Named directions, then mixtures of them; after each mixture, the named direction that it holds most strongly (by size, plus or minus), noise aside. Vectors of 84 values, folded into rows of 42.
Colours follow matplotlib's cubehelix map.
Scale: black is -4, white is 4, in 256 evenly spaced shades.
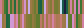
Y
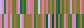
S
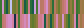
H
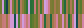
H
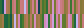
S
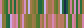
Y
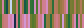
H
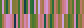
H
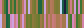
Y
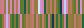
Y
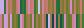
S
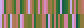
S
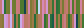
S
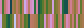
H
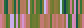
Y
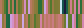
Y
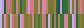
S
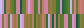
S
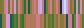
Y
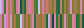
S
